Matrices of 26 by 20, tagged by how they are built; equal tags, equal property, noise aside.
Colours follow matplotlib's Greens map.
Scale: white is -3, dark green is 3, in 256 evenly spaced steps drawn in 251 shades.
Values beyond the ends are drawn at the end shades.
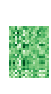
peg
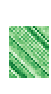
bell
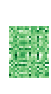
peg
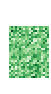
peg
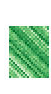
bell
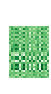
peg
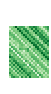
bell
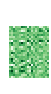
peg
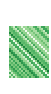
bell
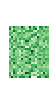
peg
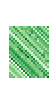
bell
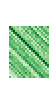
bell
